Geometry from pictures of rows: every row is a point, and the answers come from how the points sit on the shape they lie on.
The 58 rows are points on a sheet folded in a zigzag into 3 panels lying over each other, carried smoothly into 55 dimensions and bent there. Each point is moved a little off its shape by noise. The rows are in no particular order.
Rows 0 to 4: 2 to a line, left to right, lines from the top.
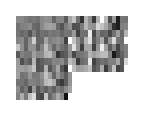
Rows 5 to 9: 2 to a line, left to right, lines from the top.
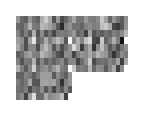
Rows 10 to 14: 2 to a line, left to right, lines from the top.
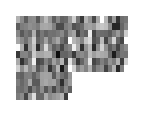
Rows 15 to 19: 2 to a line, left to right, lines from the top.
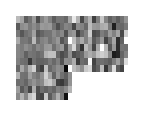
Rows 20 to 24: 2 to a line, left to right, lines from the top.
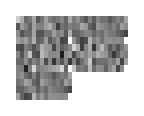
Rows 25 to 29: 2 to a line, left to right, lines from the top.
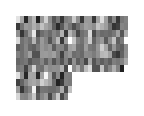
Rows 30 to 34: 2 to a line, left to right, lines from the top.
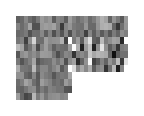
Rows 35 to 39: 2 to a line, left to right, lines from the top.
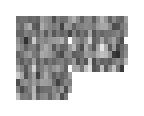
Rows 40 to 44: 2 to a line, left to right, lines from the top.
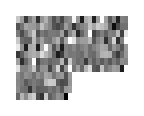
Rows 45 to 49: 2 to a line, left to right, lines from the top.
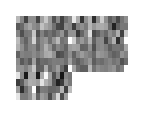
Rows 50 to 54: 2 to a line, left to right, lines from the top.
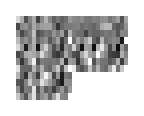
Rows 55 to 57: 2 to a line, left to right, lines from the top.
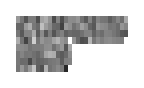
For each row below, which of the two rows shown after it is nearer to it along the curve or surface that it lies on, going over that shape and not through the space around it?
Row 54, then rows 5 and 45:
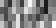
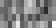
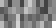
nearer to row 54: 5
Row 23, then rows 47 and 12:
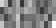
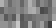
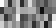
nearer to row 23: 12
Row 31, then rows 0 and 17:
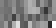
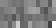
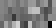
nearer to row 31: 17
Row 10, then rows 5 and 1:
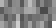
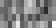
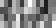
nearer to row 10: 5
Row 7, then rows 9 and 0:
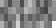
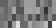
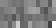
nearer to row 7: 0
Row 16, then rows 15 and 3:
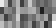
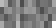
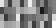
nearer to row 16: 15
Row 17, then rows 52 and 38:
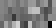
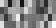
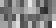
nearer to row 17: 38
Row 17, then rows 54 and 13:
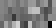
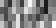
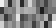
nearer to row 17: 54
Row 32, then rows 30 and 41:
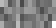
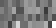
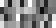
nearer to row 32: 41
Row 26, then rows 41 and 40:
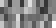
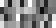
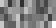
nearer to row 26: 41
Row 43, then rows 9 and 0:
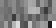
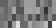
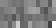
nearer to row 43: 9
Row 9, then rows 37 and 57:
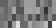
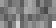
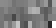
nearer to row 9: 57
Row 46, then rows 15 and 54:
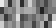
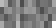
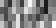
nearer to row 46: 15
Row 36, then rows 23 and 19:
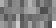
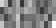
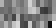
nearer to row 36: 19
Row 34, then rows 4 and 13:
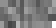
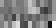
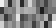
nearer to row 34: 13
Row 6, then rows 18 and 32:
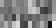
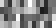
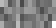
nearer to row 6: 18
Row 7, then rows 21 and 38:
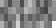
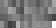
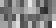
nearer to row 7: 38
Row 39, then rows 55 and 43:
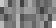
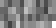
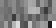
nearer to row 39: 55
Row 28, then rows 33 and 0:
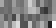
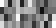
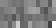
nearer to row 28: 0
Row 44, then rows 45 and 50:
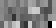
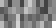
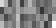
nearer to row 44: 45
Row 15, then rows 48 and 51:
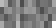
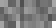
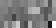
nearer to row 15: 48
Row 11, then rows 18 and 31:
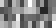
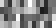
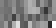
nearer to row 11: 18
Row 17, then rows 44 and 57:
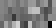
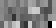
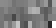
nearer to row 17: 44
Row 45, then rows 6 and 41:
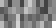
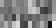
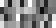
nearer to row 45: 41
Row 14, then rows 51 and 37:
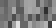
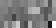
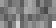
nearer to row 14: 51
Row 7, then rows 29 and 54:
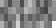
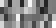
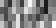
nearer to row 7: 29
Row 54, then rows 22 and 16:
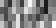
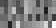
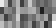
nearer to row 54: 22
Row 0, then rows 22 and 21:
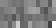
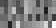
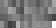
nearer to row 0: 22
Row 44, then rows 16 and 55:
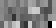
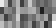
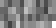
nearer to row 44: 55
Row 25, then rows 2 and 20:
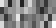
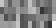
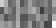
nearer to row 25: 20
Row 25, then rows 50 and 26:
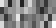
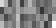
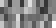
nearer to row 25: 50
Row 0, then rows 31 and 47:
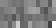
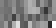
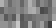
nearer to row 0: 47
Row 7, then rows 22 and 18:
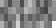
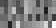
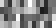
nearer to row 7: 22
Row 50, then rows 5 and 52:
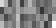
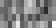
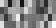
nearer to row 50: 52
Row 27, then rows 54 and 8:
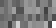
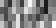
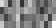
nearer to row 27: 54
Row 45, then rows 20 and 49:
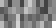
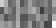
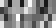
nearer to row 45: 49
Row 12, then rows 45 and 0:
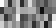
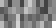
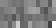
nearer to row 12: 45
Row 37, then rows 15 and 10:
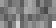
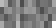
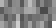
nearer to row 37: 10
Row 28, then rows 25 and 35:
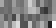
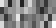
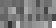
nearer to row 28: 35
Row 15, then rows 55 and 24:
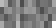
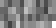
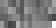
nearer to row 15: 24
